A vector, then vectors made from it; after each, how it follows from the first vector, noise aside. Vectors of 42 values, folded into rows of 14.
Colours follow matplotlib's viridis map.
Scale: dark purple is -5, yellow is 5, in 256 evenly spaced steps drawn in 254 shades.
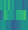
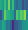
scaled up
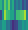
scaled up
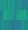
shrunk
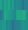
shrunk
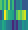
scaled up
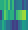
scaled up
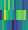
scaled up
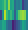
scaled up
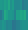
shrunk
